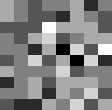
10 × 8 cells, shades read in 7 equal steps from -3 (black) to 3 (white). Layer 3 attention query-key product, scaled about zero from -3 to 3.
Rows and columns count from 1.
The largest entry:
3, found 2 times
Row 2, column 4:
-1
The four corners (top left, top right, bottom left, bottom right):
1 0 -1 1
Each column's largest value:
1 0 2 3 2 2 2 3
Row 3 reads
-1 -1 -1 3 1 1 1 -1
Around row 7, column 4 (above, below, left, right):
-1 -1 0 2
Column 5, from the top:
0 -2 1 -1 -3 1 2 1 1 0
